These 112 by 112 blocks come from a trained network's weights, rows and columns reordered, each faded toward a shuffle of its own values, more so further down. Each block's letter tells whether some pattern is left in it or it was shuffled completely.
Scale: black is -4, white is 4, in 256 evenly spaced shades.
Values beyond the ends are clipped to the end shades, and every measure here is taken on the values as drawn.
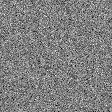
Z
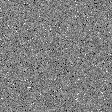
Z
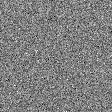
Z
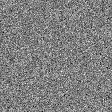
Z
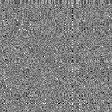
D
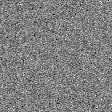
Z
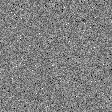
Z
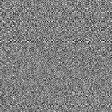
D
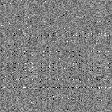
D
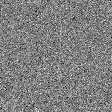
Z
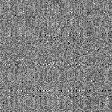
D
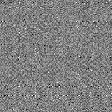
D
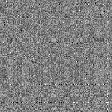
D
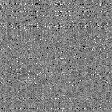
D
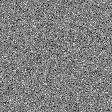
Z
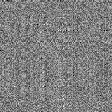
D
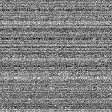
D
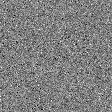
Z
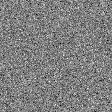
Z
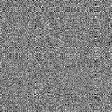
D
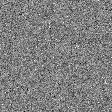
Z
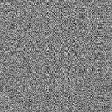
D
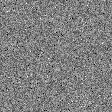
Z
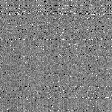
D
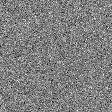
Z
